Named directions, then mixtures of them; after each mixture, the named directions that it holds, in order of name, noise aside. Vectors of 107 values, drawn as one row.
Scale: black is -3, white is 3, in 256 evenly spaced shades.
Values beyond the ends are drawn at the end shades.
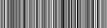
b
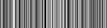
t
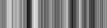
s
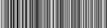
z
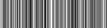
s, t, z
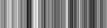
s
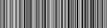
b, s, t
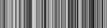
b, s, t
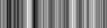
s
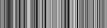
b, s, t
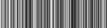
s, z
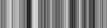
s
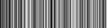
s, z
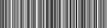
b, t, z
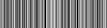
b, t, z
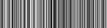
b, t, z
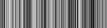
b, s, t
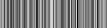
b, t, z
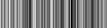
b, s, z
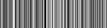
t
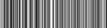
b, t, z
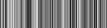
b, s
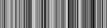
b, s, t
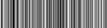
t, z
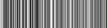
t, z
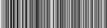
z
